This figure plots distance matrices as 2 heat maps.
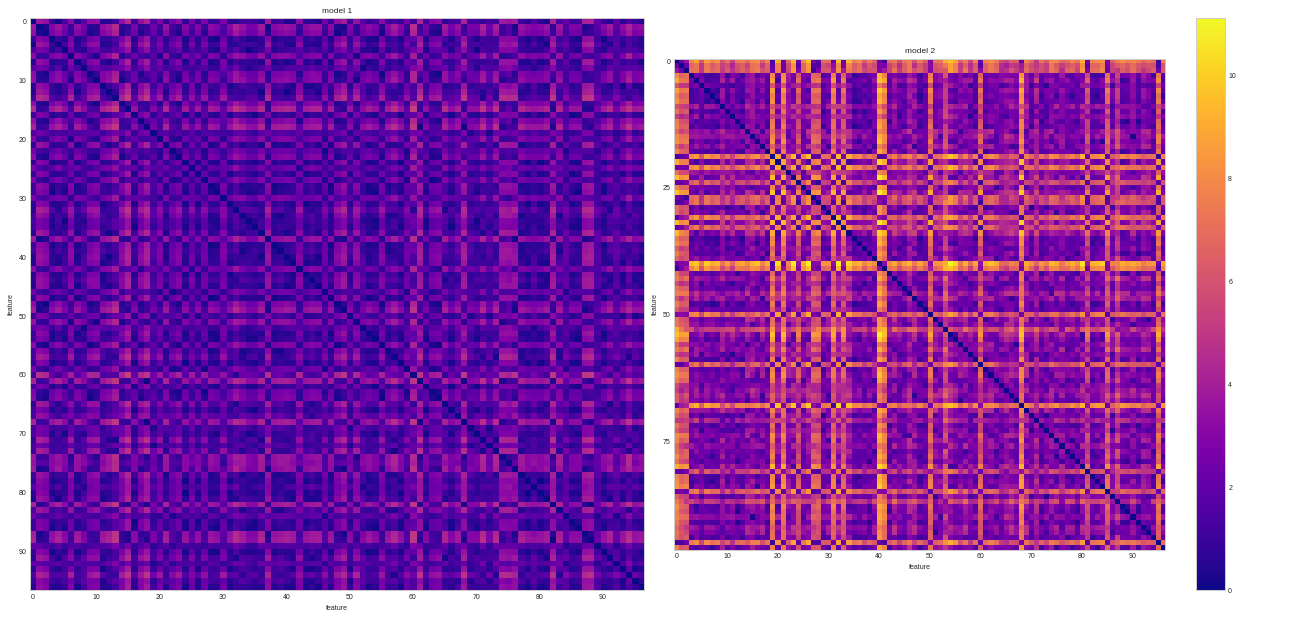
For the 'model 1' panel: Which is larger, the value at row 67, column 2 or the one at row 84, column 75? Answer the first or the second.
the first
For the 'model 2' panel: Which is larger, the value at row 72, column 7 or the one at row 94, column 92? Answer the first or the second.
the second
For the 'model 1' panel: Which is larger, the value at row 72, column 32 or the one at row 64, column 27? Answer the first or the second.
the first
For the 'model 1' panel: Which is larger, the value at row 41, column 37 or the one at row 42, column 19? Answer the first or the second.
the first
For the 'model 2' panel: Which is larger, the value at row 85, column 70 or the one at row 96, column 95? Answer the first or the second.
the second
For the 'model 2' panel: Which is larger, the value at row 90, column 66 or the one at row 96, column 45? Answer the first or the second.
the first
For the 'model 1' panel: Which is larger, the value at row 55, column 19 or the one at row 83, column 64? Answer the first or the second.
the second
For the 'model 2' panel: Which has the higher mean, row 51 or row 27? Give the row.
27
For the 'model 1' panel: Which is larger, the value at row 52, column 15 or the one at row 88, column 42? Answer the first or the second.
the first
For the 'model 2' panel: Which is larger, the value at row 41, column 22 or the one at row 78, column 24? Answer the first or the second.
the first
